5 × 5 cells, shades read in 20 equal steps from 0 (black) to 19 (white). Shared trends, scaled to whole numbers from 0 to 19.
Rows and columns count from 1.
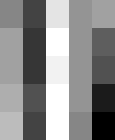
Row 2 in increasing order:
4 7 11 12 19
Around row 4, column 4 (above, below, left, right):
11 10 19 2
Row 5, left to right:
14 5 19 10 0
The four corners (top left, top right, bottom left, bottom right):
10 12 14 0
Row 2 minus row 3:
0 0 1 0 1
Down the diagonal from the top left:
10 4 18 11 0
